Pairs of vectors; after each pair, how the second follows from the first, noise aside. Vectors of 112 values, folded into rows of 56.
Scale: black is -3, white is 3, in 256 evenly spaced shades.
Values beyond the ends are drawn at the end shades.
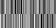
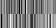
shuffled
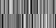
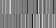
partly zeroed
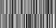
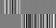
partly zeroed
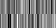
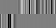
partly zeroed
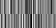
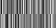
shuffled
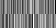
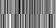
shuffled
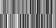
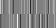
partly zeroed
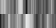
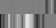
partly zeroed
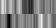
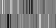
partly zeroed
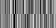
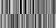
shuffled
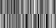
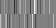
partly zeroed
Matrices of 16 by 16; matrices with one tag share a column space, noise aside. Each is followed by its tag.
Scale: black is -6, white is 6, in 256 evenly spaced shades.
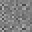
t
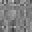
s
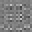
t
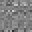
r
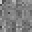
s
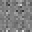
r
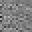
t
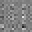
t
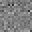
r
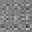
t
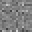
r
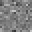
r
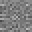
t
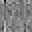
s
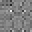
r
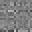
r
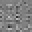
t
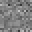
r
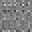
r
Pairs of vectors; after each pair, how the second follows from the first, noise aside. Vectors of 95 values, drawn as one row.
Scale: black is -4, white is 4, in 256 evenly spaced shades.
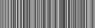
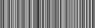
wrapped around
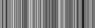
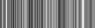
negated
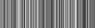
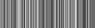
copied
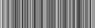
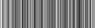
copied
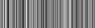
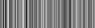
negated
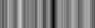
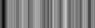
wrapped around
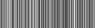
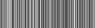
copied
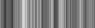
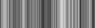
wrapped around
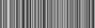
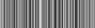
wrapped around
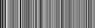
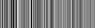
wrapped around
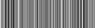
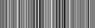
wrapped around
